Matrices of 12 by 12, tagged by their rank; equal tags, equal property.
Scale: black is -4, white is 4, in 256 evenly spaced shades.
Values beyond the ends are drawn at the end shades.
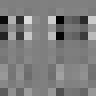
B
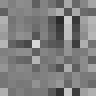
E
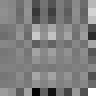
B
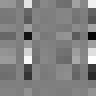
B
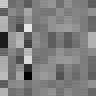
E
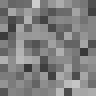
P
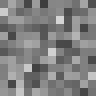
P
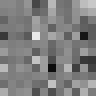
E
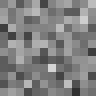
P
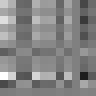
B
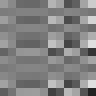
B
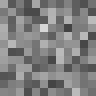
P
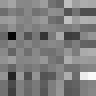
E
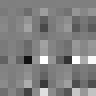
B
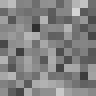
P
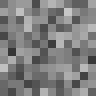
P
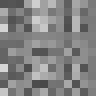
E
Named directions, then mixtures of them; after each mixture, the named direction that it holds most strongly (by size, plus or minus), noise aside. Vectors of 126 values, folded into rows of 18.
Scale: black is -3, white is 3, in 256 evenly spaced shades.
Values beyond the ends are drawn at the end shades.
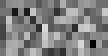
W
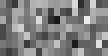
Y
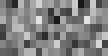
Y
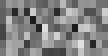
W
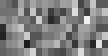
Y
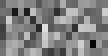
W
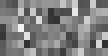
Y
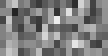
Y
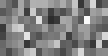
Y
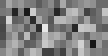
W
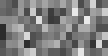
Y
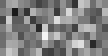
W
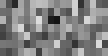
Y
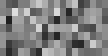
W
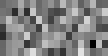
W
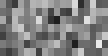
Y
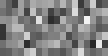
Y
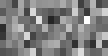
Y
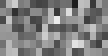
Y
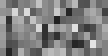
W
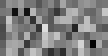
W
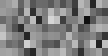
Y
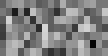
W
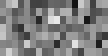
Y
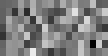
W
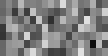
W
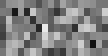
W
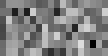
W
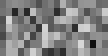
W
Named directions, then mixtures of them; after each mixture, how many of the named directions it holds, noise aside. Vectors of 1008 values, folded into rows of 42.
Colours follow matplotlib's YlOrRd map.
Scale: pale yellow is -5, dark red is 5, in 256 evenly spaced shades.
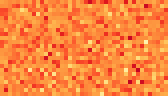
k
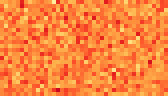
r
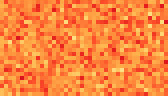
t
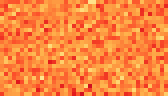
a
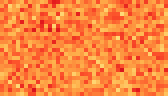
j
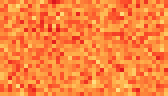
one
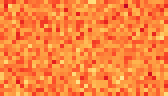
three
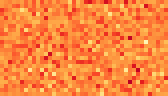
one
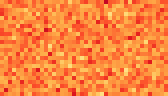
three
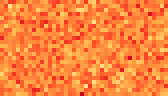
two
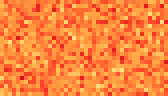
one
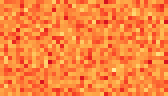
three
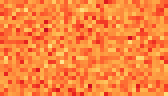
three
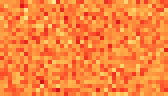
one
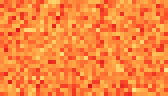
two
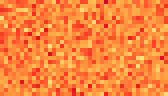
three
